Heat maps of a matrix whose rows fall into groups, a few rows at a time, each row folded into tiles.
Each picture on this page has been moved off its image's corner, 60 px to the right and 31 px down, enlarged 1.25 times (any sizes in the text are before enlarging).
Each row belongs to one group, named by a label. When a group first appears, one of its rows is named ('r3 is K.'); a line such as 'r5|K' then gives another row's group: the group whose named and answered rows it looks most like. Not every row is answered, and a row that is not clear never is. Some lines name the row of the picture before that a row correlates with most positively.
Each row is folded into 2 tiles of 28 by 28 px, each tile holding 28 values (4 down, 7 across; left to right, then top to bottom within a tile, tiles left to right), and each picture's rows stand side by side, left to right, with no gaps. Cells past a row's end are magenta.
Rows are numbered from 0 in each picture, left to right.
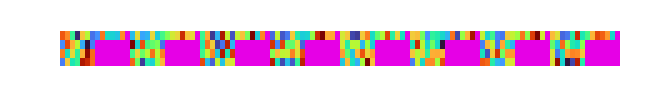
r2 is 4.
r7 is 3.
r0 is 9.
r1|4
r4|3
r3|4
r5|9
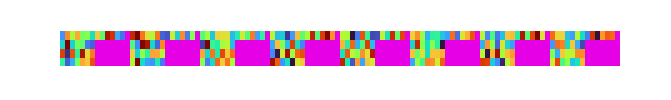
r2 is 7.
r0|7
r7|9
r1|3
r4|4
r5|9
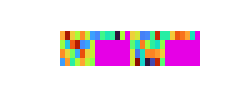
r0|3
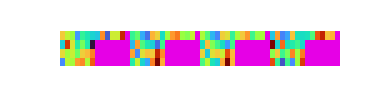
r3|4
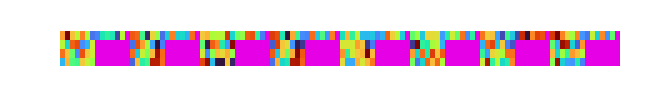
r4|7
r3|9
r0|3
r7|3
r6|9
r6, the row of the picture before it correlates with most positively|0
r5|7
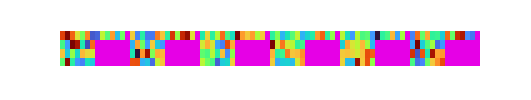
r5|7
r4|7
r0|3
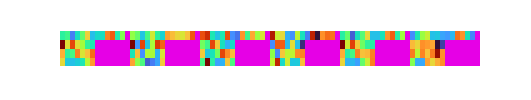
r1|4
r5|7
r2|3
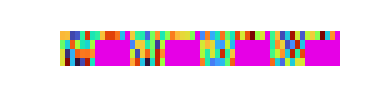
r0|3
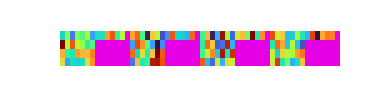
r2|4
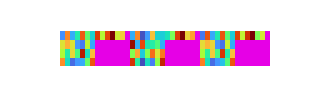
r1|4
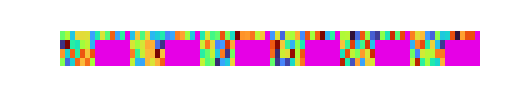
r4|4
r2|4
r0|7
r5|9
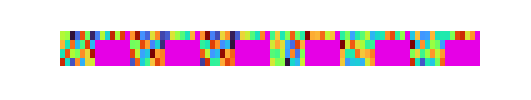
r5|4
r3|4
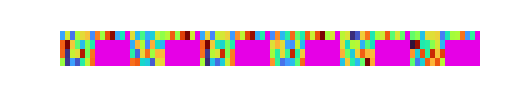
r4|3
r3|4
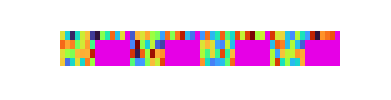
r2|4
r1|7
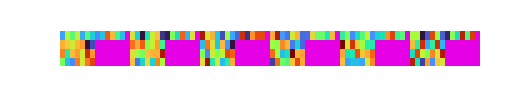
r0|7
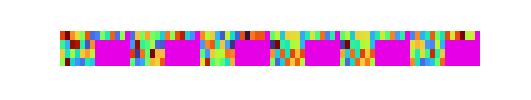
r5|4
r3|7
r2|9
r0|3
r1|7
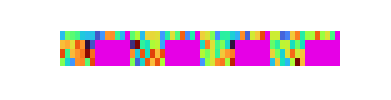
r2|9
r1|7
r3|3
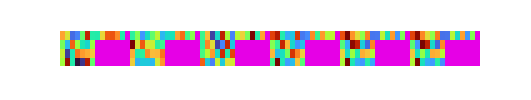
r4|3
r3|3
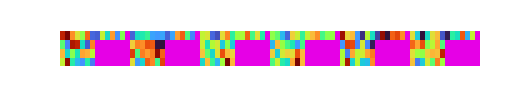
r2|3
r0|3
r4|9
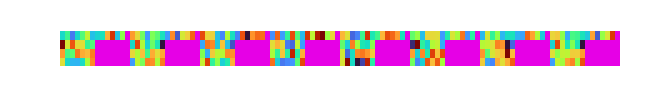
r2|9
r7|9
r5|7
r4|3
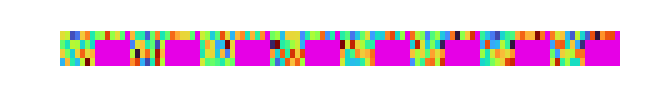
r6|9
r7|9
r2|4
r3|7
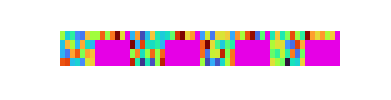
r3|4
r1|4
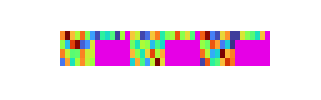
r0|3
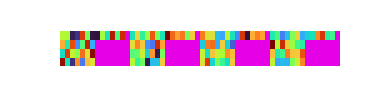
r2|9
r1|4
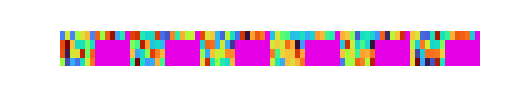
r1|3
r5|3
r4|9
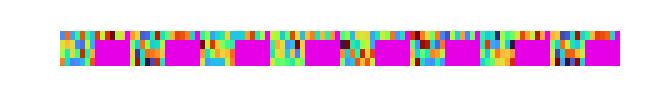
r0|4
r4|7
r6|9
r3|4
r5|3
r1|3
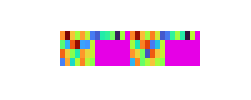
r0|3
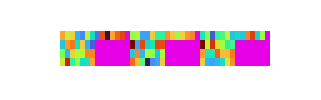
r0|9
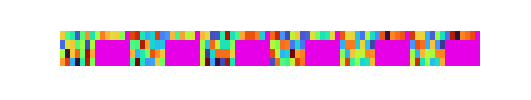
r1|3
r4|9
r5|9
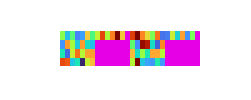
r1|3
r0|9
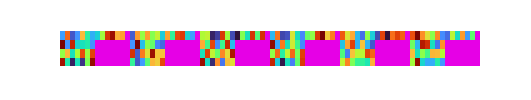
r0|4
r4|9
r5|3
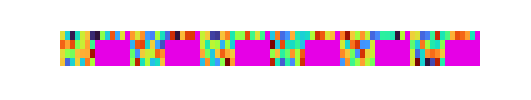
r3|4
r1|9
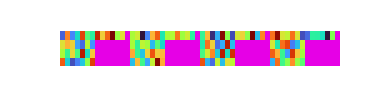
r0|4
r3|3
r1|3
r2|4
